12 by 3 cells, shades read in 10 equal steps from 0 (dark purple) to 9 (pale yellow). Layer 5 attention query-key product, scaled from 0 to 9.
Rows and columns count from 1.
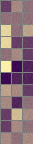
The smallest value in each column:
0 0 1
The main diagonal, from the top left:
2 4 6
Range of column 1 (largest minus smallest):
9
